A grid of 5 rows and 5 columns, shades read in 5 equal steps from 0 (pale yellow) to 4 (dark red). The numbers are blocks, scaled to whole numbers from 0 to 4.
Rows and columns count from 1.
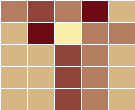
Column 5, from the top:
1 2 1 1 1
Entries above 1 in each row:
4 3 2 2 2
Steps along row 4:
same up down down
